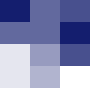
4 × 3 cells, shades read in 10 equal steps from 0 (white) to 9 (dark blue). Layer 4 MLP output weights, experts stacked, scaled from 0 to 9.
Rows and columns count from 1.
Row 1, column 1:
9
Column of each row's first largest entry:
1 3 3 2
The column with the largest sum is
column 3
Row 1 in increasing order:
6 7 9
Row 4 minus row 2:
-5 -3 -9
